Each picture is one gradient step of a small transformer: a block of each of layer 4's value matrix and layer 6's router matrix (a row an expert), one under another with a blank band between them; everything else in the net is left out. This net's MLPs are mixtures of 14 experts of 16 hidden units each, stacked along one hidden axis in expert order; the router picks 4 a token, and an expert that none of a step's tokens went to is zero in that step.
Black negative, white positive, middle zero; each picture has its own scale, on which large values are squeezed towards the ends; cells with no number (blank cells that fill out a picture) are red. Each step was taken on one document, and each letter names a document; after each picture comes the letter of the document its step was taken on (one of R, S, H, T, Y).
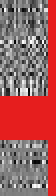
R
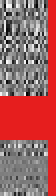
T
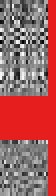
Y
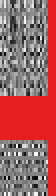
T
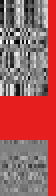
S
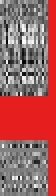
R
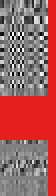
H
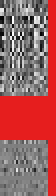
H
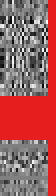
H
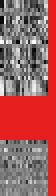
S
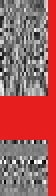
S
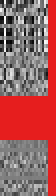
S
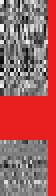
S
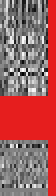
R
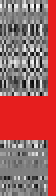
T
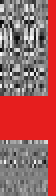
Y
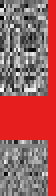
Y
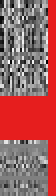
H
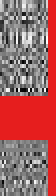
R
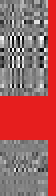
H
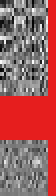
Y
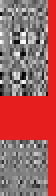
R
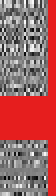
T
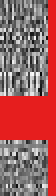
Y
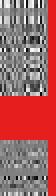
T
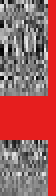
S
